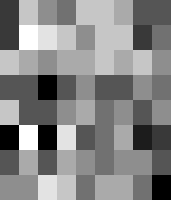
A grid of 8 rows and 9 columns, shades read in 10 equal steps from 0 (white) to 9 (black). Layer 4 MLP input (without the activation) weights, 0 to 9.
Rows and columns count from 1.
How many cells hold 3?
11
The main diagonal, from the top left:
7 0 4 6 3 5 4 5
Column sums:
43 24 40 26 31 30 28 42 46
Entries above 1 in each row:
9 7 9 9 9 7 9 8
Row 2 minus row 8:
3 -4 0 0 -1 -1 -1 2 -4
